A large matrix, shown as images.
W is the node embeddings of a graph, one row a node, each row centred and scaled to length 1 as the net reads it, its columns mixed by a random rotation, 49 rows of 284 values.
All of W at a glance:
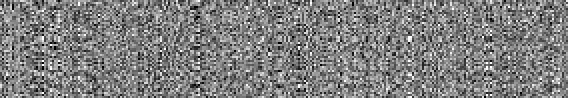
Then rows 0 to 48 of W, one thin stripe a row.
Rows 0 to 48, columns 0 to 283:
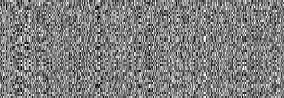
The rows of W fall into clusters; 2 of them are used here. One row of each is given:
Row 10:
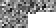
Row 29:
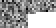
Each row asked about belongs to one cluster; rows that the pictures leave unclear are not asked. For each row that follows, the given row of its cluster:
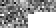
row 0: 29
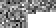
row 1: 29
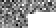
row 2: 29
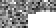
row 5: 10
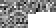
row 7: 10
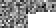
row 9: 10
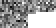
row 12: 29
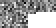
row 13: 10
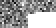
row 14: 29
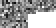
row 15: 29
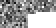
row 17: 29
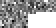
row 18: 10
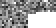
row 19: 10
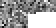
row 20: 10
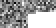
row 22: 29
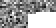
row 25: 10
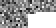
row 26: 29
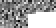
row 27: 29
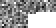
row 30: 10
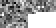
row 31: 29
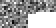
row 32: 10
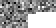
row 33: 29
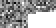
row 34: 29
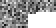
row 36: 10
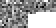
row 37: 10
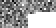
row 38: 29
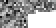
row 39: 29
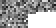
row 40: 10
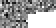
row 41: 29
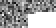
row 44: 29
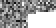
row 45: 29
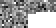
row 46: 10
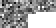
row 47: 29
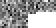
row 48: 10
